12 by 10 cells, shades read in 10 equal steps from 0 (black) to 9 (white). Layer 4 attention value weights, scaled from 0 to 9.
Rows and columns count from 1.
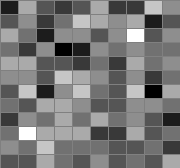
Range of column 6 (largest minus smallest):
4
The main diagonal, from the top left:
1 5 1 0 2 5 3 5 3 4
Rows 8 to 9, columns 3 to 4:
6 6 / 4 6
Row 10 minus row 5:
-2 3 3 3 4 -2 0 0 -1 -1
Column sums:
46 59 47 52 53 53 39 63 39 49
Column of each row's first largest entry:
9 5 8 3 1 4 2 3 4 2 3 3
